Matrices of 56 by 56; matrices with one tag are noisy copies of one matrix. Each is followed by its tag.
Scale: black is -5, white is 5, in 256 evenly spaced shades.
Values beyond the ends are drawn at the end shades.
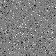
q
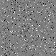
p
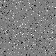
q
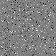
p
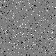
q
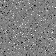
q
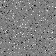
q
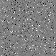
p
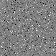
p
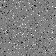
q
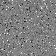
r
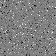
q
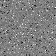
q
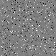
p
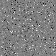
p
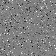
r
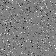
r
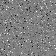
r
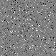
p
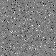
p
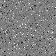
q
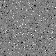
q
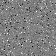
r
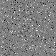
p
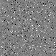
p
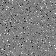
r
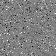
r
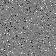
r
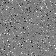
r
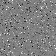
r
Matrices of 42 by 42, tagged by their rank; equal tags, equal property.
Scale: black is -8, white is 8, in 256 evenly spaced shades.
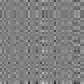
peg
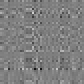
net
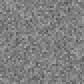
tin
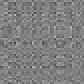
net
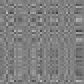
peg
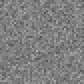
tin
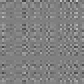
peg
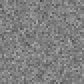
tin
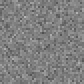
tin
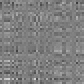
net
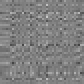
net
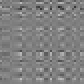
peg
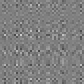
net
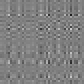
peg
